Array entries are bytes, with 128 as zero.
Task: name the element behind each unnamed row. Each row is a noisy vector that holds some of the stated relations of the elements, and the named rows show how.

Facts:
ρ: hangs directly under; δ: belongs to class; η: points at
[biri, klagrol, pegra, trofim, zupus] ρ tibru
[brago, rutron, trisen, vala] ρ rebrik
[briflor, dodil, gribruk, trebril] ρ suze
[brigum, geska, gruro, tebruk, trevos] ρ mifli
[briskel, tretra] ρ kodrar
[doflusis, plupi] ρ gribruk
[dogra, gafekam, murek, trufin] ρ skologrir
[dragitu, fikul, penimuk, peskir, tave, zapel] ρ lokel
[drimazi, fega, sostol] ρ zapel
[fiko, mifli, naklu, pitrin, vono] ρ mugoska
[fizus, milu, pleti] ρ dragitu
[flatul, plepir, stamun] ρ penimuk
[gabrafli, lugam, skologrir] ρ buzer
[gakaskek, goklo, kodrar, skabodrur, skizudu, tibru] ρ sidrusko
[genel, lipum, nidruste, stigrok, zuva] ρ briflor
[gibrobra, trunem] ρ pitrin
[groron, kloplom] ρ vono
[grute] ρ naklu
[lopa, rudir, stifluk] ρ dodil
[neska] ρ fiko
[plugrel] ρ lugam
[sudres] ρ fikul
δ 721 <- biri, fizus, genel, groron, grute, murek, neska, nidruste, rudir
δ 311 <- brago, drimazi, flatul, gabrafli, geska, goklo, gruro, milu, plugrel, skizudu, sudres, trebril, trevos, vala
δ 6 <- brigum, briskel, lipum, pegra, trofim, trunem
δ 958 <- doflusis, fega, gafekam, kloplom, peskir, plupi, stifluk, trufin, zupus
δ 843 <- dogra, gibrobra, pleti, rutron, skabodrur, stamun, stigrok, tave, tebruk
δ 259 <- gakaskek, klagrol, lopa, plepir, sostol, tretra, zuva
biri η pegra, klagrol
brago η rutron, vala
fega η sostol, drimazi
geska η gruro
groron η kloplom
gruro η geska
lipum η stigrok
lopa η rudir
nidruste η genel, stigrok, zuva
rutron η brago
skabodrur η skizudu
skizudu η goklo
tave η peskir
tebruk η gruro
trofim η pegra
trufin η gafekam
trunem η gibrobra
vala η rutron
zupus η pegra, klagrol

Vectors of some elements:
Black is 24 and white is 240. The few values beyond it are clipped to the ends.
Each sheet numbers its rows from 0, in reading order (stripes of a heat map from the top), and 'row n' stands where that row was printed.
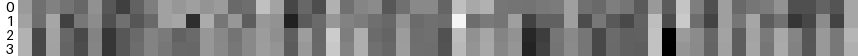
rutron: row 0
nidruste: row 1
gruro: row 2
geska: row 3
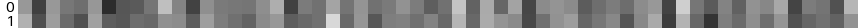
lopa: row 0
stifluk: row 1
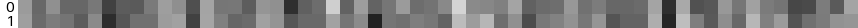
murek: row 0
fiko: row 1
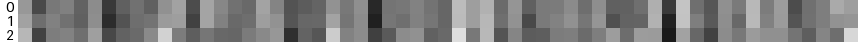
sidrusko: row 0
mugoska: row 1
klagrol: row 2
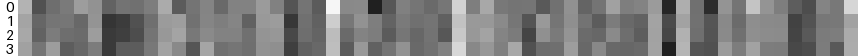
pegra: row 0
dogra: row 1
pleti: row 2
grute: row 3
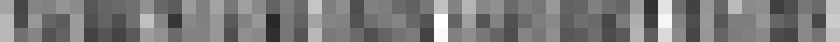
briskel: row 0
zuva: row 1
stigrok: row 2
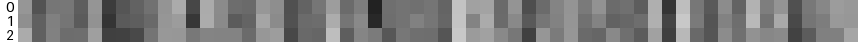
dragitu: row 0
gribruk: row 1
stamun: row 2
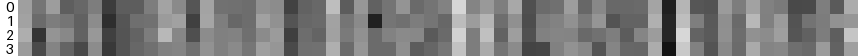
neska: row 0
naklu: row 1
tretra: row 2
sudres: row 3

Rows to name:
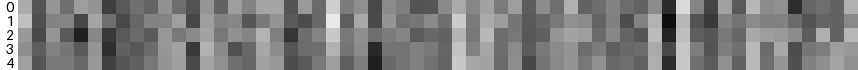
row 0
trunem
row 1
gafekam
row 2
drimazi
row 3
dodil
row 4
penimuk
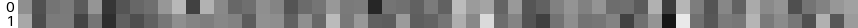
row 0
zapel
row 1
goklo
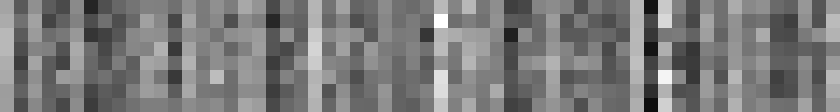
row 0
trevos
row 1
genel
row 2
tebruk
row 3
trufin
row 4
fega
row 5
lipum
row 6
fizus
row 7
flatul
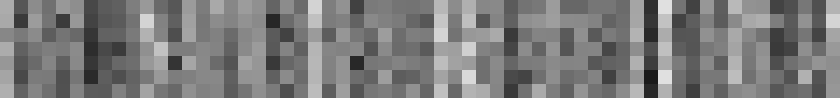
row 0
brigum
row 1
sostol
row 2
groron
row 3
skabodrur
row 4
skologrir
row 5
skizudu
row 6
kloplom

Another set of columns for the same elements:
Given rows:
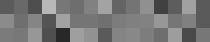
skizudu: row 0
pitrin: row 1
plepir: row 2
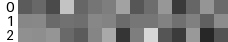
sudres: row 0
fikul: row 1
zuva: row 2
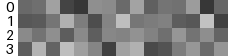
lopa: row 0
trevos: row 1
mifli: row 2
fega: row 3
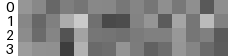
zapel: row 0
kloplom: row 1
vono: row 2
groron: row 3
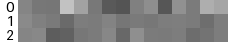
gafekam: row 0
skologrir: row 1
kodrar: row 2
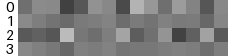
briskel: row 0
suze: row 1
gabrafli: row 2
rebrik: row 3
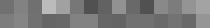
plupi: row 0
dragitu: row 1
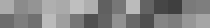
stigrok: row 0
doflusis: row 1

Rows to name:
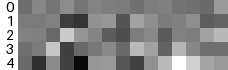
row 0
stamun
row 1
tretra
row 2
peskir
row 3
brigum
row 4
klagrol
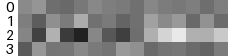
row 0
briflor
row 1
gibrobra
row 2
pegra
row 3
skabodrur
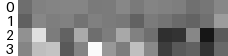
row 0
dogra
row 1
pleti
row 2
nidruste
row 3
lipum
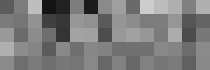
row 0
trofim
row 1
gakaskek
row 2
sostol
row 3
murek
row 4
dodil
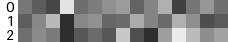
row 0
drimazi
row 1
trunem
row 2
biri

